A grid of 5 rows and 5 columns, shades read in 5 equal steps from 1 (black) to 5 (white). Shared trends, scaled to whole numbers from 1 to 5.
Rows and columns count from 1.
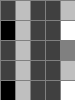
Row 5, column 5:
5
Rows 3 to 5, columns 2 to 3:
4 2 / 4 2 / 4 2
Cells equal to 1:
2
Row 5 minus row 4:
-1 0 0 0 1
